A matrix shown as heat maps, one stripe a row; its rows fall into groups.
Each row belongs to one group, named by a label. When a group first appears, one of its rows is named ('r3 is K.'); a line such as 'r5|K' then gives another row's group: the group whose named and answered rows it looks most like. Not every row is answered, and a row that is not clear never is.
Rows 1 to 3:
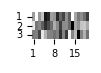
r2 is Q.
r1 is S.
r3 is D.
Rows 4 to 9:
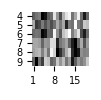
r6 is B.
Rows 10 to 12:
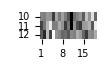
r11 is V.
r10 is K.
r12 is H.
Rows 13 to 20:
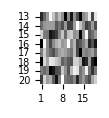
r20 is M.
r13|V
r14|D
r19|B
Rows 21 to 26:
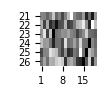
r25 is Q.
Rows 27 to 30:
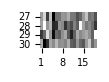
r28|S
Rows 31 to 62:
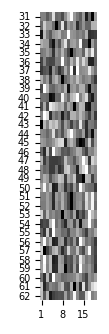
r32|M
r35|K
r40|B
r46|H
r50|S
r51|K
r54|V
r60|H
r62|B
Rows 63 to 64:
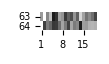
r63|S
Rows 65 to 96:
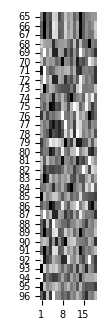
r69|S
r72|S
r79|V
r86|B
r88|H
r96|H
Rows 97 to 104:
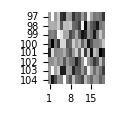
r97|S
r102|D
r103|S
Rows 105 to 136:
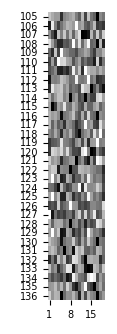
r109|H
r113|D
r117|D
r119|V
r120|D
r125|S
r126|M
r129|S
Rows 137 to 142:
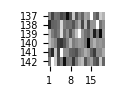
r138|V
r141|H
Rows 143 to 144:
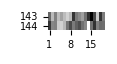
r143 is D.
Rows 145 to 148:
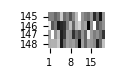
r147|S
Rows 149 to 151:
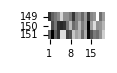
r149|V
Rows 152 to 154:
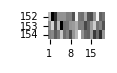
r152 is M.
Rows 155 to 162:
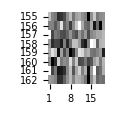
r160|M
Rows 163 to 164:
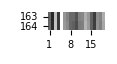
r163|H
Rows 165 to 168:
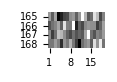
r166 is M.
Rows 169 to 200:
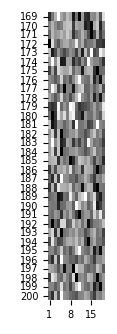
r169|V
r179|M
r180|M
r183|S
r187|H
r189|B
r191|K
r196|H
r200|H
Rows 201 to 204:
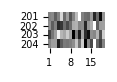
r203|V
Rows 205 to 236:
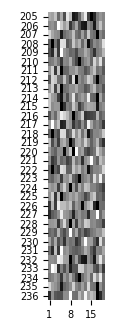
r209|H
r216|V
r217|S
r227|V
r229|M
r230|D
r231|H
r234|K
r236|B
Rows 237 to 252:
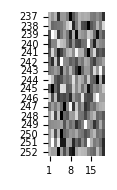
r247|M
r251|S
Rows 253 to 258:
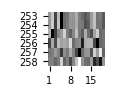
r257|K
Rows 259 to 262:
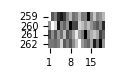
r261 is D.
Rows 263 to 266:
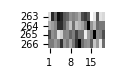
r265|D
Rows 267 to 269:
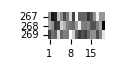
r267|M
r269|M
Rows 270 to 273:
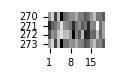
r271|V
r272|V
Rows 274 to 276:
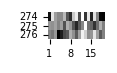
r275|D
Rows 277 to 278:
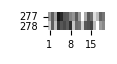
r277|B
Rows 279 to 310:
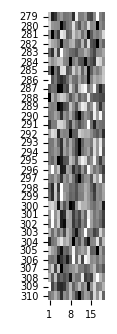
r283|H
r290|K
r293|K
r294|K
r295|B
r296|S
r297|K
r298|H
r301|S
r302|S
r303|D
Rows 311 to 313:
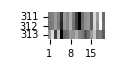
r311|K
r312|K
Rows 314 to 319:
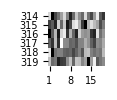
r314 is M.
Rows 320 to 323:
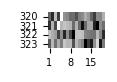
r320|H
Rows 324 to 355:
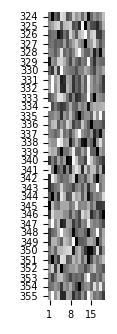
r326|B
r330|H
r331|S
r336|D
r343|V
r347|S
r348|V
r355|S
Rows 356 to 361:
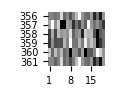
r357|S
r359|B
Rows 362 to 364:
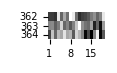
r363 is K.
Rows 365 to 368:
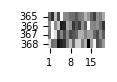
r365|H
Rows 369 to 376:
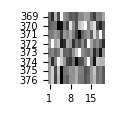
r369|H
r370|B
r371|K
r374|Q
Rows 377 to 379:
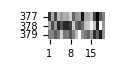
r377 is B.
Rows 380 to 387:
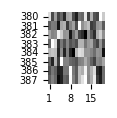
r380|D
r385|H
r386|B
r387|B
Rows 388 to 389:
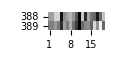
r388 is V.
